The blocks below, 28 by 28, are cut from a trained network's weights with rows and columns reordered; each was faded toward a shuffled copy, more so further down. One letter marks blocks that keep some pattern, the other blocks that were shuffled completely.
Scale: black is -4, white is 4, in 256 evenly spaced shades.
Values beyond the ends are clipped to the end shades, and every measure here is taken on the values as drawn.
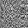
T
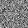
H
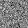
H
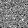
H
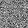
H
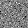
H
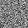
H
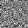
T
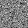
H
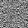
T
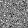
H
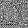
T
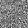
T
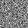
H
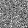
H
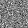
H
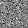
H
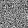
H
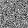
H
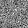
H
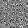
T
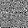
T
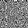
T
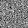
H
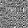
T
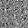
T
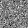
H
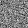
H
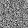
H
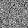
T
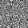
T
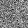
H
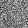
H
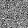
H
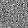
T
